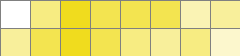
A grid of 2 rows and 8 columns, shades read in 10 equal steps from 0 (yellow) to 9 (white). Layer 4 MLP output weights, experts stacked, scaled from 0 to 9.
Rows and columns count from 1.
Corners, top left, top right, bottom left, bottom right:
9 5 5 7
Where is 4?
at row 1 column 2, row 2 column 5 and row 2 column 7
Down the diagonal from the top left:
9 2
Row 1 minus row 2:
4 2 0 0 -2 -3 2 -2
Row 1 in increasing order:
0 2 2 2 4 5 6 9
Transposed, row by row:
9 5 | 4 2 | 0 0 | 2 2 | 2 4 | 2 5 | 6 4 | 5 7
